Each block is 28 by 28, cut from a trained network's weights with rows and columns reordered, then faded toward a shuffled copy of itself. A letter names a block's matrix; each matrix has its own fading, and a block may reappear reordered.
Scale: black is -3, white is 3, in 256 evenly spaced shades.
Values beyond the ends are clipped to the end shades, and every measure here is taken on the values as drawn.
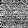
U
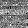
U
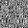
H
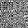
H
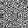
H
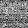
U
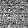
U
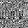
H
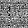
U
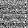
U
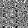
H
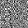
H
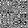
H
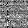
U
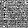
U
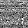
U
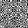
H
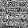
U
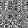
H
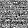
U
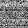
U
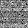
U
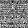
U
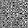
H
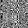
H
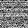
U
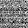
U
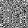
H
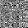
H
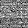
U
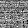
U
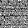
U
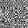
H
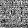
U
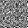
H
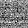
U
